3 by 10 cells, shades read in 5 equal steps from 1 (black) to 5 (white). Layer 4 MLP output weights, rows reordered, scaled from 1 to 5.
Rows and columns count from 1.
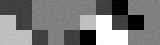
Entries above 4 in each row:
0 1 2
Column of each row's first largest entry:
3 7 7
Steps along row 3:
same down up down down up same down same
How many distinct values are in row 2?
5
